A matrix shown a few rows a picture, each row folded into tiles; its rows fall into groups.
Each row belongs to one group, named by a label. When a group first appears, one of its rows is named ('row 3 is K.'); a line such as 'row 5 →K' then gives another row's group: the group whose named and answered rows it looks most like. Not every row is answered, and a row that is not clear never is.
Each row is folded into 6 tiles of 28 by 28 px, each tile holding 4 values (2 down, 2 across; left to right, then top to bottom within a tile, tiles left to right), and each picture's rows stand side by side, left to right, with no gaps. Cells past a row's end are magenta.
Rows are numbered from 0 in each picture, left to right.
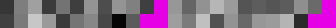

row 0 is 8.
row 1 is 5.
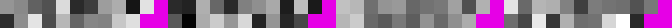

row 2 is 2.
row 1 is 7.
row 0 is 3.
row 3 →5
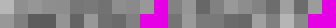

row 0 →2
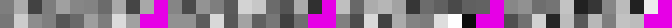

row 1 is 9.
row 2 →5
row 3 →3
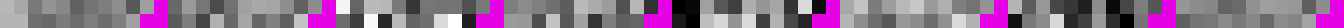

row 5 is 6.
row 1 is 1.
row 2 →5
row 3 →9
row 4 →7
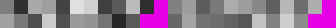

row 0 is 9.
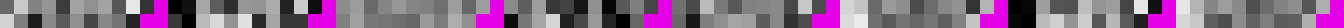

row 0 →9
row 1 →7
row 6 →7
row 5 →2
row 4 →7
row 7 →2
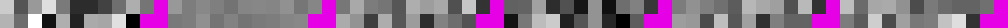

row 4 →9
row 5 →5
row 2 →9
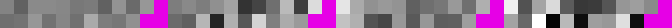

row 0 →3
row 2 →2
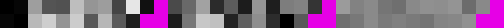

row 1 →8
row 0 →7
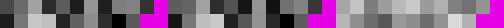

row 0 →8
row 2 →6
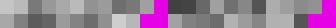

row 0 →6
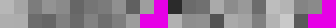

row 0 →2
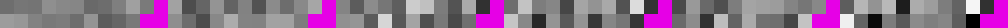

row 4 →1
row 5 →9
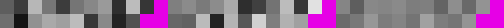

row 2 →3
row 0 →7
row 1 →3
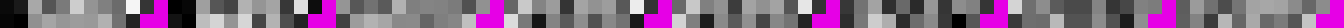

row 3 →9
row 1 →7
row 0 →7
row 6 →8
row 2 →3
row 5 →8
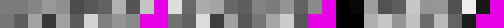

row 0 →3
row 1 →5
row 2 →7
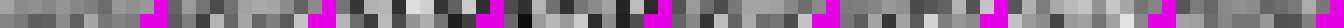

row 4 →1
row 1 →1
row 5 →3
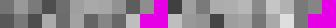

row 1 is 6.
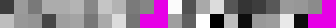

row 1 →5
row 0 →6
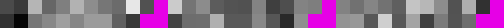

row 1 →8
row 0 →7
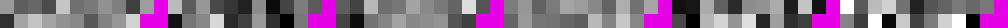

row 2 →7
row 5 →5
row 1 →8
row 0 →3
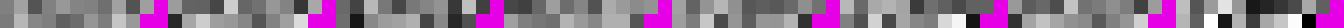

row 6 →3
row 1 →3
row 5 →5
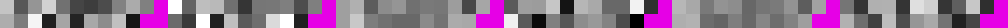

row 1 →5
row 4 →2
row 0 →5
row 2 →2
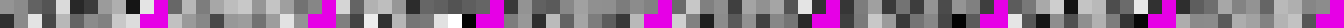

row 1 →6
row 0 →3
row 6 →9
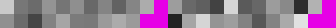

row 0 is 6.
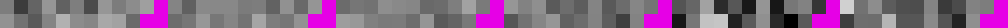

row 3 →8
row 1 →3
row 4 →8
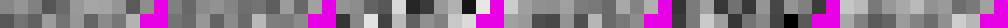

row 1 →3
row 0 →1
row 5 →6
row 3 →2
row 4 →8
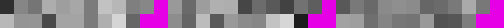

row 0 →6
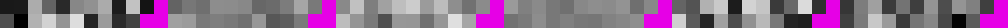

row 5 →8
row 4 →9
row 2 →6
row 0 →7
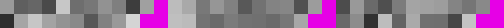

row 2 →1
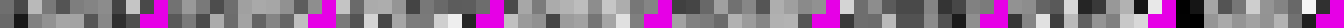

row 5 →8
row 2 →5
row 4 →6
